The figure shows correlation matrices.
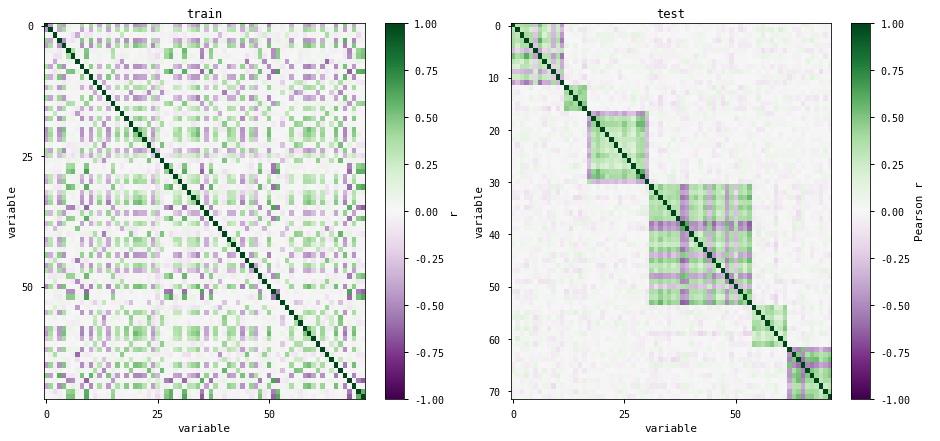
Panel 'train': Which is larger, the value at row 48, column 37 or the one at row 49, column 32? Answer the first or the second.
the first
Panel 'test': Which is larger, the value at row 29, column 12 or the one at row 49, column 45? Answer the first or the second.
the second
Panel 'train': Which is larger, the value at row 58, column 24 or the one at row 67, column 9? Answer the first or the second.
the second
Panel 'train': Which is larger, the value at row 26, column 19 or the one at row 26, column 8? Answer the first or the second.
the first
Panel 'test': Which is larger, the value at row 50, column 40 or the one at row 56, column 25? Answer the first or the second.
the second
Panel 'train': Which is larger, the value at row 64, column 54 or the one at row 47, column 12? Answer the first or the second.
the first
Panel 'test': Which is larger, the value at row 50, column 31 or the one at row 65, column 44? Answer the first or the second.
the second
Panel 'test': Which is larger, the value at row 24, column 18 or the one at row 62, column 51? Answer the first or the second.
the first
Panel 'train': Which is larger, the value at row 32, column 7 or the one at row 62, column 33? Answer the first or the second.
the second
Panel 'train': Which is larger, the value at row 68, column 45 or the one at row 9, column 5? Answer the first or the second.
the second
